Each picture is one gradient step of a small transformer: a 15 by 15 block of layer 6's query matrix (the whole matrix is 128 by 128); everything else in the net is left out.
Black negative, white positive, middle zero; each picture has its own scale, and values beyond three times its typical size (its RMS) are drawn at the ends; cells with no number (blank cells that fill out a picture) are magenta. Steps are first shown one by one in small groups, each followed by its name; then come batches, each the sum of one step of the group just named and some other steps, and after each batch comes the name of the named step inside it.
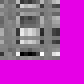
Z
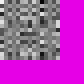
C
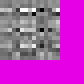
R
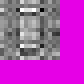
R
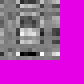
Z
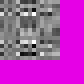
Z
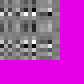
C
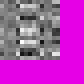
Z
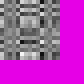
C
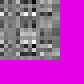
Z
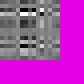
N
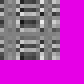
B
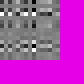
N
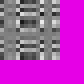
B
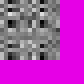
N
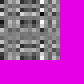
B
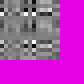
N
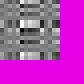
B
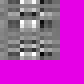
N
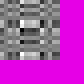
B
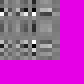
N
